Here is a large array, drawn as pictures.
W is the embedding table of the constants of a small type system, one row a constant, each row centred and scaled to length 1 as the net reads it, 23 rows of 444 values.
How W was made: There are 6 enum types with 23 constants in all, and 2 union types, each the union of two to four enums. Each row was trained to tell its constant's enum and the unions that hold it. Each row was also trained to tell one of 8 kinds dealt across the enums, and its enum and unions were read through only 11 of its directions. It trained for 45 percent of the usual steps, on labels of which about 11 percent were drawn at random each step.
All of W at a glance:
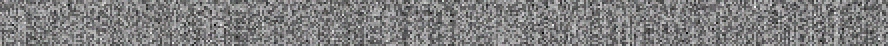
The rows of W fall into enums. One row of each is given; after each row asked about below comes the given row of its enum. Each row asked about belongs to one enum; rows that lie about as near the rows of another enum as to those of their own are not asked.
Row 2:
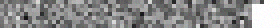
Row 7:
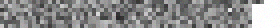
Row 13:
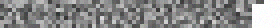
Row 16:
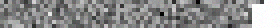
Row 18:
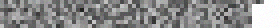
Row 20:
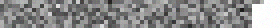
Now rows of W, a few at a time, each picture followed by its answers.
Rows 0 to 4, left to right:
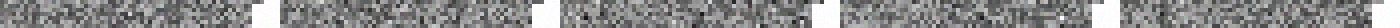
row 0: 18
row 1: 18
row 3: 2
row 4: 2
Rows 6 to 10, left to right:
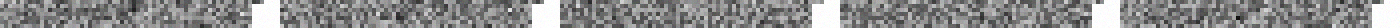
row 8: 16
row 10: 20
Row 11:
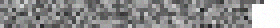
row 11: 7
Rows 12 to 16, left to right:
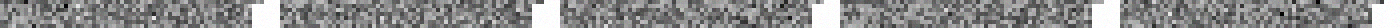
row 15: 2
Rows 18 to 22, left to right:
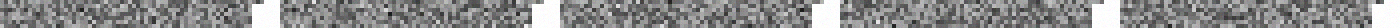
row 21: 16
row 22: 18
